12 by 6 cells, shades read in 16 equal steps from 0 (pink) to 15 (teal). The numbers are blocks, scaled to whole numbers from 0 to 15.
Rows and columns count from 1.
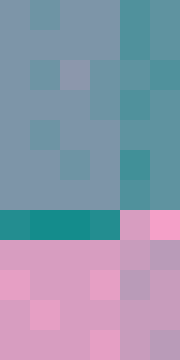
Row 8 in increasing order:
0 2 14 14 15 15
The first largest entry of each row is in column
5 5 6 5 5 5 5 2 6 5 5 6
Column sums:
77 81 79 78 91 85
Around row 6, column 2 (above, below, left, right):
9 8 8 9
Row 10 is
1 2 2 1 4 3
